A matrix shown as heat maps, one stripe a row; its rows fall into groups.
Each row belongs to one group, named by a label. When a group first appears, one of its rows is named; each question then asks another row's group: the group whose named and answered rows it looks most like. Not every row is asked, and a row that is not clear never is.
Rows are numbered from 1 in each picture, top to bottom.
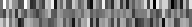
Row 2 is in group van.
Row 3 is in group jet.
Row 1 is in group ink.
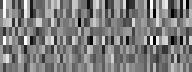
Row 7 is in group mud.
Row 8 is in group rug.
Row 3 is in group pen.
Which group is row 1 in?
ink
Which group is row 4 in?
van
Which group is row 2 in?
ink
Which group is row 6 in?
rug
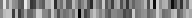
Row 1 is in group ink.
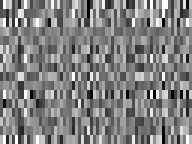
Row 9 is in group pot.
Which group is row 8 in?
jet
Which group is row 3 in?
pen
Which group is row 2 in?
pot
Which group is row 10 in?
jet
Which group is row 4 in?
mud
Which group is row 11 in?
ink
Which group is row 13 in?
ink
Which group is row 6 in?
jet
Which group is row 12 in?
van
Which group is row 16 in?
pen
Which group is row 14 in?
jet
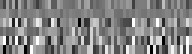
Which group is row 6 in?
rug
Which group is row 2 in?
mud
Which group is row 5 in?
pen
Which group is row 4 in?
pot
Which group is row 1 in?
van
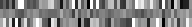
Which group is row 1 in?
pot
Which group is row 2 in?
jet
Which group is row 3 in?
pen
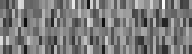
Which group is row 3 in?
rug
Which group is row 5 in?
jet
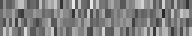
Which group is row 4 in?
ink
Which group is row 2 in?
jet
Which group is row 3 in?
van
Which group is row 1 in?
pot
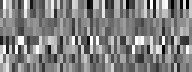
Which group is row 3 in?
jet
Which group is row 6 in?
pen
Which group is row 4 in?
jet
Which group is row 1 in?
ink
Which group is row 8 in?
mud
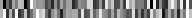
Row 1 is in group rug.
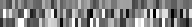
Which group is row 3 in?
pot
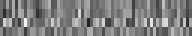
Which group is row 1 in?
van
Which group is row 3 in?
ink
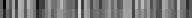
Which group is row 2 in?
van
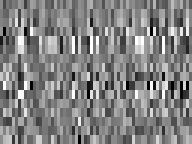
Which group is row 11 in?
pot
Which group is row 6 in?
pot
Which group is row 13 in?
ink
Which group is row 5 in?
pot
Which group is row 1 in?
rug
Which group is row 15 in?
jet
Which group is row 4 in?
rug
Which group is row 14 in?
van
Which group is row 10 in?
ink
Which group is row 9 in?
jet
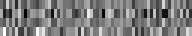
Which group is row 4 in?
pen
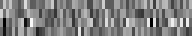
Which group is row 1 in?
ink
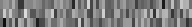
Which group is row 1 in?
jet
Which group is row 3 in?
van
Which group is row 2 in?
ink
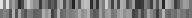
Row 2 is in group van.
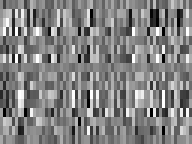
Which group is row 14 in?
pen
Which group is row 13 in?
rug
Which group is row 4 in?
pen
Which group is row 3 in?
mud
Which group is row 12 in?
pot
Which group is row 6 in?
pot
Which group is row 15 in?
jet
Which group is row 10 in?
rug
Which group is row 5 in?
rug
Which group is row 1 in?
rug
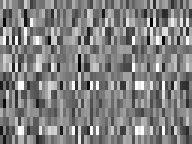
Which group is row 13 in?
jet
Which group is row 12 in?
van
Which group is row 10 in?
pot
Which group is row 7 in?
pen
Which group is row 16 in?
van
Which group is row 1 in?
ink
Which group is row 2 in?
rug
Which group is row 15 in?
pot
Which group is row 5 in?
pen
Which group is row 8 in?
pen
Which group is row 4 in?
ink
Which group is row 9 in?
van
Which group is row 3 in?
rug
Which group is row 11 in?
van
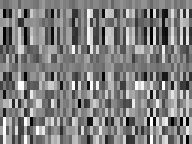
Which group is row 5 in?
rug
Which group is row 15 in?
pen
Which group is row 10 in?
pot
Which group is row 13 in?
rug
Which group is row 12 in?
pen
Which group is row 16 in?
ink
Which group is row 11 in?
rug
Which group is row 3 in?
jet
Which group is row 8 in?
mud
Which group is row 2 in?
rug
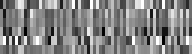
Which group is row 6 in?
pot
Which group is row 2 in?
rug
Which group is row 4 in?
rug
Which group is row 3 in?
rug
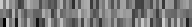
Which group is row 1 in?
jet
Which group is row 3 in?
van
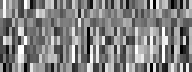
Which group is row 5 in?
ink
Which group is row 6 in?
pot
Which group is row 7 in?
pot
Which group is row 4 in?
pot
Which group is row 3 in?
van
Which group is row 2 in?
pen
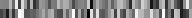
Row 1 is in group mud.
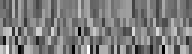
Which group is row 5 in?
van
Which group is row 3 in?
rug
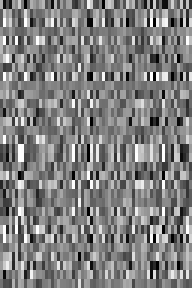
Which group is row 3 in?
ink
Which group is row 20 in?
jet
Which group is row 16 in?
pen
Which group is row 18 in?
pot
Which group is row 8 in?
van
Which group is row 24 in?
pot
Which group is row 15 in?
jet
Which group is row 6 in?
jet
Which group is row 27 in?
ink
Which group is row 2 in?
ink
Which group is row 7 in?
mud
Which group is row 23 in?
van
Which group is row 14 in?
mud
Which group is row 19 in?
rug
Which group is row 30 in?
mud
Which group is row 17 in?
pot
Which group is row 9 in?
ink
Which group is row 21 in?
pot
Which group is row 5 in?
pen
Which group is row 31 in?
rug
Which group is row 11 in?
jet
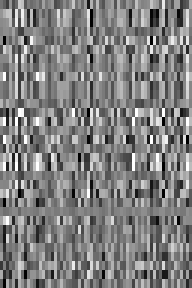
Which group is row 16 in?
ink
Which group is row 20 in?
jet
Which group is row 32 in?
van
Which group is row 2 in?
mud
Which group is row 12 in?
jet
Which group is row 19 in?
pen
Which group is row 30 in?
pot
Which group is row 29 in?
rug
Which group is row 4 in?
jet
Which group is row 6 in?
ink
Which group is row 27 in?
van
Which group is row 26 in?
van
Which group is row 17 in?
van
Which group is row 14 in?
pen
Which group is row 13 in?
pot
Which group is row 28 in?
rug
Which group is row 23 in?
van
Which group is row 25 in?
mud
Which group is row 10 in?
mud
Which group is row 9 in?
pen
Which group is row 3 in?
mud
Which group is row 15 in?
mud
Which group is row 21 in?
mud
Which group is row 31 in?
rug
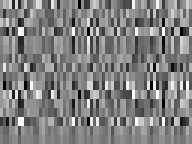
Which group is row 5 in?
jet
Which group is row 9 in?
rug
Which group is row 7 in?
van
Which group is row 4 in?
pot
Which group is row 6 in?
jet
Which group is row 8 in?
ink
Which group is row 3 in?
jet
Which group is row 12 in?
jet
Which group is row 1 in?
pen
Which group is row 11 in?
pen
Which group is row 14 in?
pot
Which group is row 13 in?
jet
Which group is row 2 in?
rug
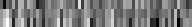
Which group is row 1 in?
van
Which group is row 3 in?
mud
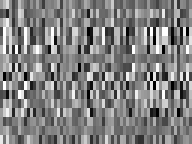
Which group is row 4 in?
ink
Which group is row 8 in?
pen
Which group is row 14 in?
rug
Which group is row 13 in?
mud
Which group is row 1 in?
mud
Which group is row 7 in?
mud
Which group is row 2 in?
pot
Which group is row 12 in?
ink
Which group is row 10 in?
ink
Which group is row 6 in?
pen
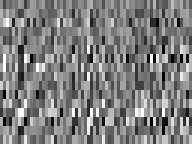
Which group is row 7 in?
ink
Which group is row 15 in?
jet
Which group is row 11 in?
van
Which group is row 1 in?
rug
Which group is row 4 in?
van
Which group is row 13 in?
pot
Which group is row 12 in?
ink
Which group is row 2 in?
jet
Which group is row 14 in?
rug
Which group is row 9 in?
jet
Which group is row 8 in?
pen
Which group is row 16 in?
ink
